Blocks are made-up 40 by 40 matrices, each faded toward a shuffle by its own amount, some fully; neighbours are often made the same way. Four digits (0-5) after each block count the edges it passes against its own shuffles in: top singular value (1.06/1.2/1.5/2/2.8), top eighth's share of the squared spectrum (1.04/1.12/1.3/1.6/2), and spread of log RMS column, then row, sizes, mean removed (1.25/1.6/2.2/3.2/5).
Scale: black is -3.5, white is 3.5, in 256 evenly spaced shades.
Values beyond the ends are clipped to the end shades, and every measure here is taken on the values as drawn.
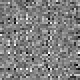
4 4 3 2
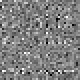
3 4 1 2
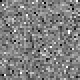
0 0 0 0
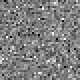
0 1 0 0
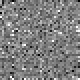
3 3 1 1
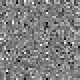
3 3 1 1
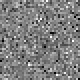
1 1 0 0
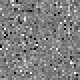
0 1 1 0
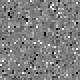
0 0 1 0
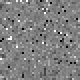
0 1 0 0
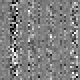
2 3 4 0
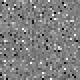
1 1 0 0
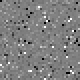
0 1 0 0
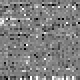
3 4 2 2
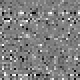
3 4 1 3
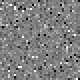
0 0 0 0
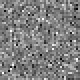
2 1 0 0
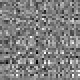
4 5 3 3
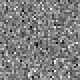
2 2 0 0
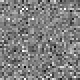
3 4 2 2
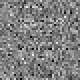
3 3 1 1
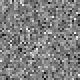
0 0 0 0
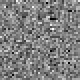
2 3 1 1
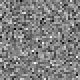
0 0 0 0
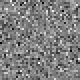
1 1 0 0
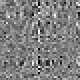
4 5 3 2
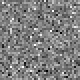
0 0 0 0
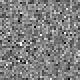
0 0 0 0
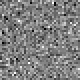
0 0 0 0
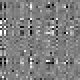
4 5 3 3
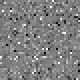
2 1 0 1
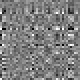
4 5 3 3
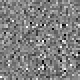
3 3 1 1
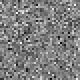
2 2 0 0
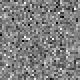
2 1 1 0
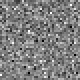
2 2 0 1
